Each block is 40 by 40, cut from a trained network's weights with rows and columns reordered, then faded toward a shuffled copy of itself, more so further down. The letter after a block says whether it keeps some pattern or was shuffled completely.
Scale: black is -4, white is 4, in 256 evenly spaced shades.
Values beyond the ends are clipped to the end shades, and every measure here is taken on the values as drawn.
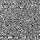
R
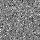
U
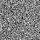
U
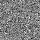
U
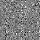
R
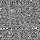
R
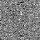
R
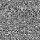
R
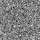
U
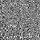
R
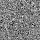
U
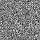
R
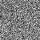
U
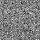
R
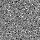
U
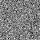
U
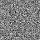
R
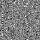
R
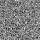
R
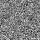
R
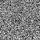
R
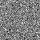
U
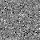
U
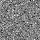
U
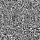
R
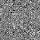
R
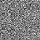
R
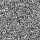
U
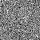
U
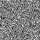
U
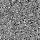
U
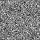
U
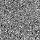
R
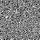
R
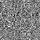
R
